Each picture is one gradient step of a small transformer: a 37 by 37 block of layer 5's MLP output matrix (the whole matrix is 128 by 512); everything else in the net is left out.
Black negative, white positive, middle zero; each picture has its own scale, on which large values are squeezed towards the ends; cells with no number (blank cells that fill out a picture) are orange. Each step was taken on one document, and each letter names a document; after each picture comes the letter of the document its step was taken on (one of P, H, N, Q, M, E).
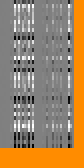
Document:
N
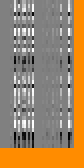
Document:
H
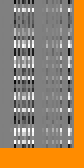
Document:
N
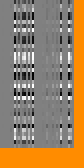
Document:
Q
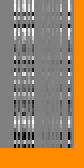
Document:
H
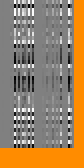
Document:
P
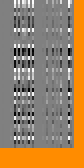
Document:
N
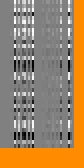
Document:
H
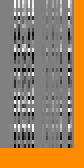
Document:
N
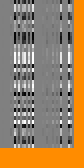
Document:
Q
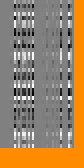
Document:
Q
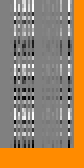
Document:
H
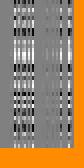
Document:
Q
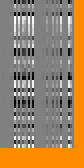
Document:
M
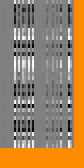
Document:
P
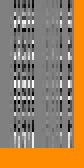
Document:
Q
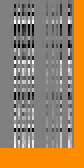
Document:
P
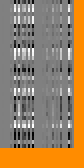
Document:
P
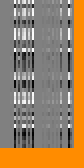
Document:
H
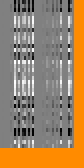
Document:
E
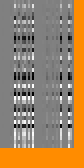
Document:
Q
